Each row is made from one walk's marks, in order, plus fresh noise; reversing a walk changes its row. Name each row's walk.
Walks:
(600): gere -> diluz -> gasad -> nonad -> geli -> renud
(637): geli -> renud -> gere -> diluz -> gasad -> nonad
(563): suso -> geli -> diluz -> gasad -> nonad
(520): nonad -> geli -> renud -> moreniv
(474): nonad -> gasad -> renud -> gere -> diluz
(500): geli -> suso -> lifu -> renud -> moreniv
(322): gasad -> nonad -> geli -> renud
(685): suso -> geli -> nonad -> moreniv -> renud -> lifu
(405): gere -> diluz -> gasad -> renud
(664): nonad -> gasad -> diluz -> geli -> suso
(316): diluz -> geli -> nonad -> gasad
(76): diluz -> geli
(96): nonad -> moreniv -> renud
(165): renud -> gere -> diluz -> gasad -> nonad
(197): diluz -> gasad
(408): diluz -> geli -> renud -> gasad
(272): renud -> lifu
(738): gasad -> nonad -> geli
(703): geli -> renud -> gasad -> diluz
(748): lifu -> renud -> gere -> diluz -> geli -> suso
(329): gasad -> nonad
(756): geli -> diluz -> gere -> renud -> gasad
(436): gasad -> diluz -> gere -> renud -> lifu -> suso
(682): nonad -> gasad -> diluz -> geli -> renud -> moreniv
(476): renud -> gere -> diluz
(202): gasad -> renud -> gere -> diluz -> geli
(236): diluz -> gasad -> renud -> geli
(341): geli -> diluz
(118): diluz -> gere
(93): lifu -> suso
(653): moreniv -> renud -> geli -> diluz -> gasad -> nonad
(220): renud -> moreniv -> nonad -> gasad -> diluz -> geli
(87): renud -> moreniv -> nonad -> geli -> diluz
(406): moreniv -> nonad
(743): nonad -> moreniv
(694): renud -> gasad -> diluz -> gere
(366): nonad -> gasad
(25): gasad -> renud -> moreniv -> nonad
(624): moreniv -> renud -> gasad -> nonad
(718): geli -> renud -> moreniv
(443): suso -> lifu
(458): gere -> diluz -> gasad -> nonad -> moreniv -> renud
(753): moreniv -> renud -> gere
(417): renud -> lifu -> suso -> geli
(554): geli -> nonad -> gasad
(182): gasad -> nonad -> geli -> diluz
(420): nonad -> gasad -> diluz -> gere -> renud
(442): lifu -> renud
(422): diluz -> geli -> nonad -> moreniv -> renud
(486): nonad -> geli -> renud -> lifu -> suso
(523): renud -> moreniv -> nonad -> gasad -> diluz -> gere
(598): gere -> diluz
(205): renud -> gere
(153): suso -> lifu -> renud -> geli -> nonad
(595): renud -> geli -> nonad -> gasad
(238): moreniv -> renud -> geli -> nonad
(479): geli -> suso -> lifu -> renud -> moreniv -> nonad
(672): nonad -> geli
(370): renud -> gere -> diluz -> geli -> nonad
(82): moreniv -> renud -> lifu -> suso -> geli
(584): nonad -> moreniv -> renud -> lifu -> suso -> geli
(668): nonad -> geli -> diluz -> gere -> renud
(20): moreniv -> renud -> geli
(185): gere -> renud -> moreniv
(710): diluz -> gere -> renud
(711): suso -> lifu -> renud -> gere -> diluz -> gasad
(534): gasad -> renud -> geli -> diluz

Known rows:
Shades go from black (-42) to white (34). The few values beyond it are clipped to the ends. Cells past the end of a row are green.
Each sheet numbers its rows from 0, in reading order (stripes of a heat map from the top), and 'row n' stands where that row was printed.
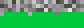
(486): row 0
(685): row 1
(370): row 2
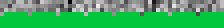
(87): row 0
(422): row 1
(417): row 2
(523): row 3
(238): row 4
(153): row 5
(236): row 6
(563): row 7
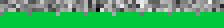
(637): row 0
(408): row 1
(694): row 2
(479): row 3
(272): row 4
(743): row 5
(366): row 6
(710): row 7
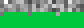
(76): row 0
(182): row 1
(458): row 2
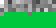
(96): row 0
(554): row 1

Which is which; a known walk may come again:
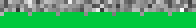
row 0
(476)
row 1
(96)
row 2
(668)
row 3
(165)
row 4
(711)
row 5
(87)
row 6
(436)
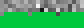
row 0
(653)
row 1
(718)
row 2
(563)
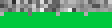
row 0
(486)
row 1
(600)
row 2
(202)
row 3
(25)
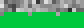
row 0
(406)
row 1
(738)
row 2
(520)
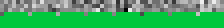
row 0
(197)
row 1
(682)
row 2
(185)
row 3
(370)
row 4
(479)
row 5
(341)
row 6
(703)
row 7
(220)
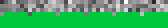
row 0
(756)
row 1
(329)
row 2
(458)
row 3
(554)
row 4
(420)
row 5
(584)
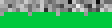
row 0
(624)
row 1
(694)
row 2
(82)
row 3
(417)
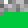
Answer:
(76)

